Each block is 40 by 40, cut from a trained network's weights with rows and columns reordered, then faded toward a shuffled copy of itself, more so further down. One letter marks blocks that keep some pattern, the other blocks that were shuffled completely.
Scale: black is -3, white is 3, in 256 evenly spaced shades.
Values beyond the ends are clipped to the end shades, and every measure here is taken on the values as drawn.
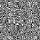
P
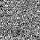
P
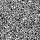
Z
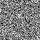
Z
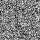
Z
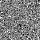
Z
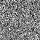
Z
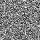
Z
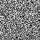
Z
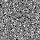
Z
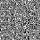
P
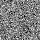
Z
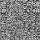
P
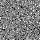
Z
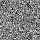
Z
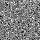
Z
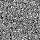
Z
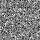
Z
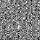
P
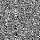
P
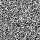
Z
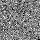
Z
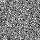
Z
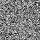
Z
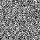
P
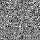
P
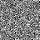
P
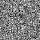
P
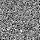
P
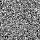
Z
